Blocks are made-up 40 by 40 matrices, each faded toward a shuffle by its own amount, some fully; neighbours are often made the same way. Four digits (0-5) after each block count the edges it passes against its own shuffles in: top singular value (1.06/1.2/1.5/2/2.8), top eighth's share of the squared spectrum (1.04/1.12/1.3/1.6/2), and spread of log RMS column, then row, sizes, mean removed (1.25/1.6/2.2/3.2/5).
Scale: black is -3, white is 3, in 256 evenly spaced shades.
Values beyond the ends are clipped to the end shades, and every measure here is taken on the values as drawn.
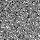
0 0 0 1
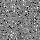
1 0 0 0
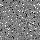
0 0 0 0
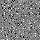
3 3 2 1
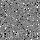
2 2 0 0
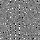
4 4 2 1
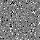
2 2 1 0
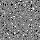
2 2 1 1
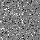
2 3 1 1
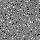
0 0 0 0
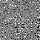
3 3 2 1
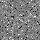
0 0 0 0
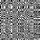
4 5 3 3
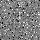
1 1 0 0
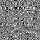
3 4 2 2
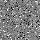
0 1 0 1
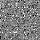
3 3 1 1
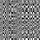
4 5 4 3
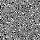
2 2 1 0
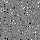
1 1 0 0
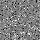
0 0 0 0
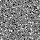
1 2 0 0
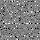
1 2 0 2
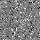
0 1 0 0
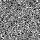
0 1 0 0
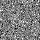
0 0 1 0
